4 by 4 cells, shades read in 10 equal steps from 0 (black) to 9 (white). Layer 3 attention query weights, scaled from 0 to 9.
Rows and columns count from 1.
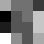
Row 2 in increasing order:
0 3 4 7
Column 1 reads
6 0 1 9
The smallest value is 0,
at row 2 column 1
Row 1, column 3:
4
